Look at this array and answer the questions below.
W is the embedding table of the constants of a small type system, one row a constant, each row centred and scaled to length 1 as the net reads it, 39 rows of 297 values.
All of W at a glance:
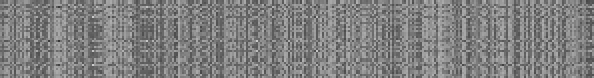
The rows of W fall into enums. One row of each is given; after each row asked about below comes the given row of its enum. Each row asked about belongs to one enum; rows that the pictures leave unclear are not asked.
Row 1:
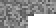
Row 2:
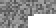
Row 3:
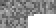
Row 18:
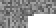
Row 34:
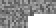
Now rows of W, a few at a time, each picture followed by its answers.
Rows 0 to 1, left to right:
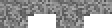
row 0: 1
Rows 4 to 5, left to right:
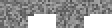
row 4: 1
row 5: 2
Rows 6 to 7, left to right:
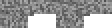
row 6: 34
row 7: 1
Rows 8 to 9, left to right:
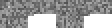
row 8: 3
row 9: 18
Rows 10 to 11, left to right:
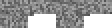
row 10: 34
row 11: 1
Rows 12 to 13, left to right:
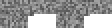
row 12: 34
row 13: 2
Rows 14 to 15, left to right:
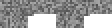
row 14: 18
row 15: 2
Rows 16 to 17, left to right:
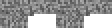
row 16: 34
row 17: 34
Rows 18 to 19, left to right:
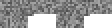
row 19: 2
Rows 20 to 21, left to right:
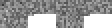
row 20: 3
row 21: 18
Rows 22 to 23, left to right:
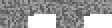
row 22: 34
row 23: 1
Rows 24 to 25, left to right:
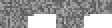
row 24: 18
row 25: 3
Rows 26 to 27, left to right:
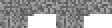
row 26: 18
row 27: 18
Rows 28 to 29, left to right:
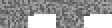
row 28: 34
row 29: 1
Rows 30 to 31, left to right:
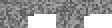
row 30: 1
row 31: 2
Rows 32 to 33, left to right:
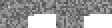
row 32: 3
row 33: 18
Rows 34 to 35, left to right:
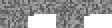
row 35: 2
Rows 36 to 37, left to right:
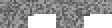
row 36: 2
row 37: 1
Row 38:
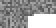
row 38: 18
